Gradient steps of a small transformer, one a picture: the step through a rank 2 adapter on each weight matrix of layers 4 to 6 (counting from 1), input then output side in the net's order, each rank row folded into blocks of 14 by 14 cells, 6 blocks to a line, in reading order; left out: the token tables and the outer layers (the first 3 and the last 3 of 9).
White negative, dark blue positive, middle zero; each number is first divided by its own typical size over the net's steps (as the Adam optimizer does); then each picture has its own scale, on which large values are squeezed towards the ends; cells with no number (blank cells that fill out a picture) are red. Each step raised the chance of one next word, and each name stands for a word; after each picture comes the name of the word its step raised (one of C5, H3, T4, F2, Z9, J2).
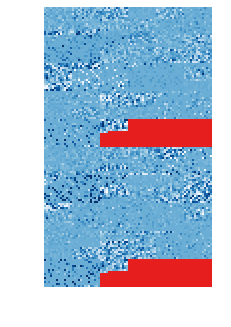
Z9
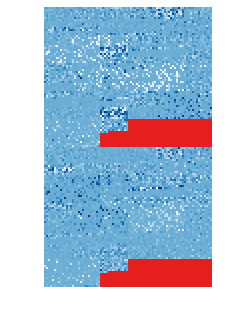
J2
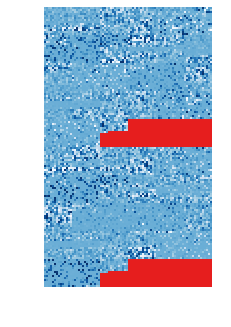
Z9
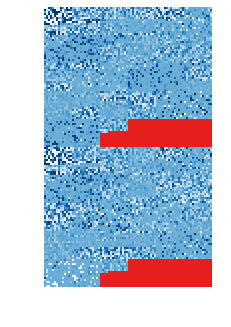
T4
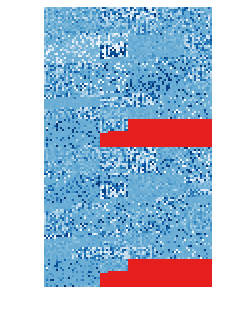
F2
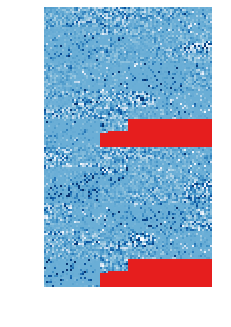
Z9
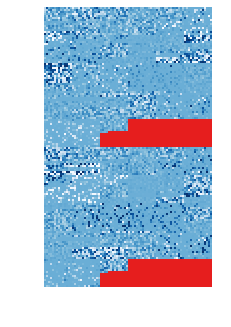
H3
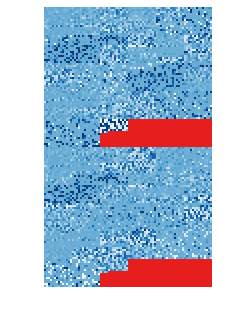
T4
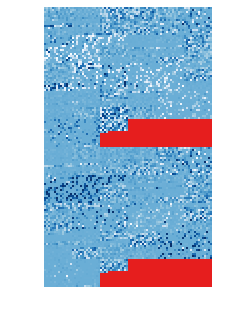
J2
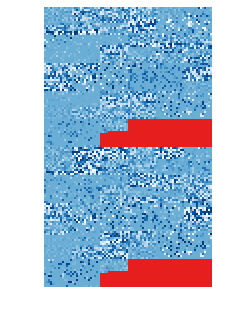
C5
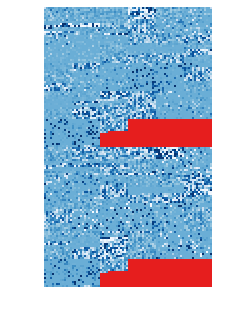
F2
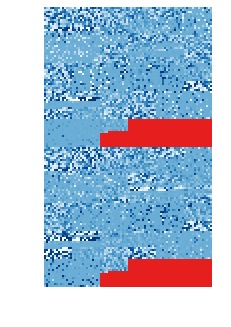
C5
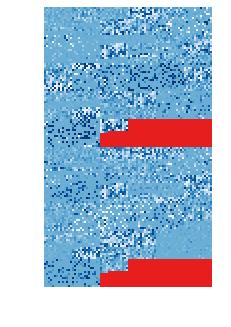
F2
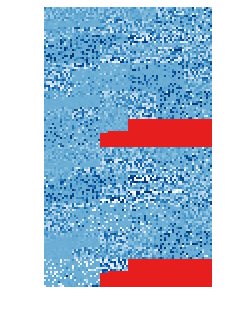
T4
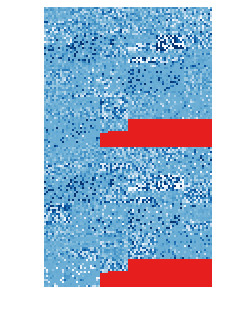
T4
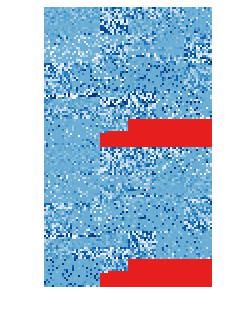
C5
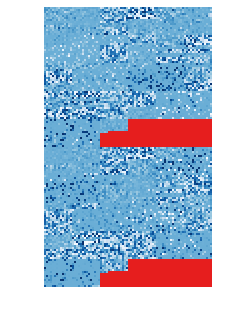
F2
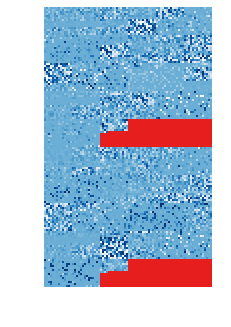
Z9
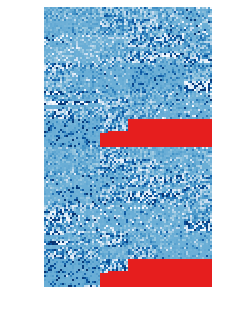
C5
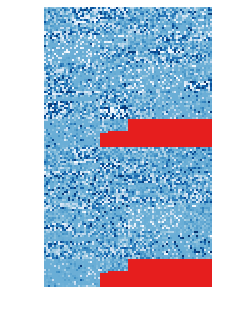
J2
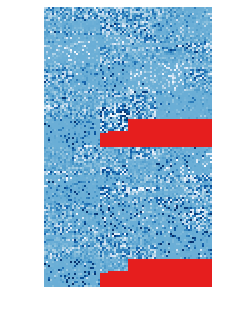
J2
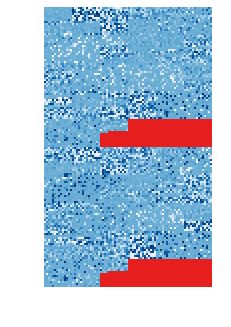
J2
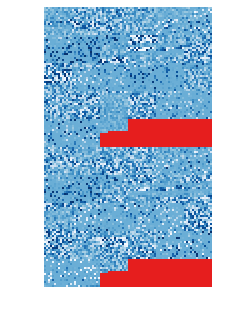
T4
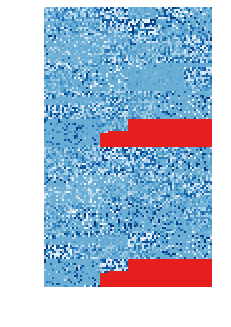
C5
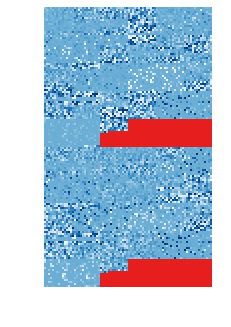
J2
